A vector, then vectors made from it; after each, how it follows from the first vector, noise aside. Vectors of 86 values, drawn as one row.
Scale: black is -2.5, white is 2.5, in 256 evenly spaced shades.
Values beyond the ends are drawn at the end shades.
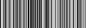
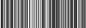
negated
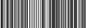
negated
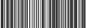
negated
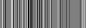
partly zeroed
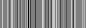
partly zeroed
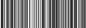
negated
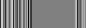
partly zeroed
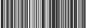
negated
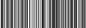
negated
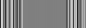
partly zeroed
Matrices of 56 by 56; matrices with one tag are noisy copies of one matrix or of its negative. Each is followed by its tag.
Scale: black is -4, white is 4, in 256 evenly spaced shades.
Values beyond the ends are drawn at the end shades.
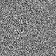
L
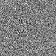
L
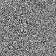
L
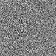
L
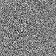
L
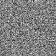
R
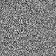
L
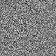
L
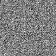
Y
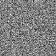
R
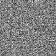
R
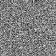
R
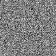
Y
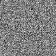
Y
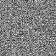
R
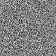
L
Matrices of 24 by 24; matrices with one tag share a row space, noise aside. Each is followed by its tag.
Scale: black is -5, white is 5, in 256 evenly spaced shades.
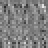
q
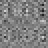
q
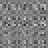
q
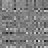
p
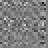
q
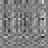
q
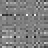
p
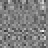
q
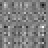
q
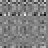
q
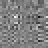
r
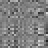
r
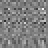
q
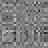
p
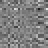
r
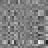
r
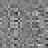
r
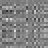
p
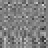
q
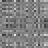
p
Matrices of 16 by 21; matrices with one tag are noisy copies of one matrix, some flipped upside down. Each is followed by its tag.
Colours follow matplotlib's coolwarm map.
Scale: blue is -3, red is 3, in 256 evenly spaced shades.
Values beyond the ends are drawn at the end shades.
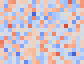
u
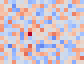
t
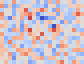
t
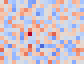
t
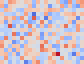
u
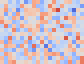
u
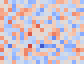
t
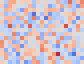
u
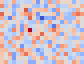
t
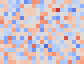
u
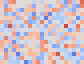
u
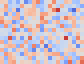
u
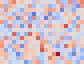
u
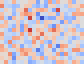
t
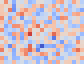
t
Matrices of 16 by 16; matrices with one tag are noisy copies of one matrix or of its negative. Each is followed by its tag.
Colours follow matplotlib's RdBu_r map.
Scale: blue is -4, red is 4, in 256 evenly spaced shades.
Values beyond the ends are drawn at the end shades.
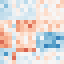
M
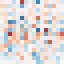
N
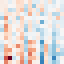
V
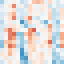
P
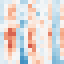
P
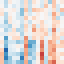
V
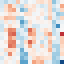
P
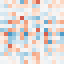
N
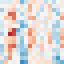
P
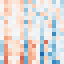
V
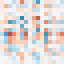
N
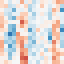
P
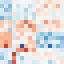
M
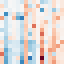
V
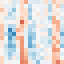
P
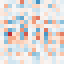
N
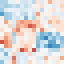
M
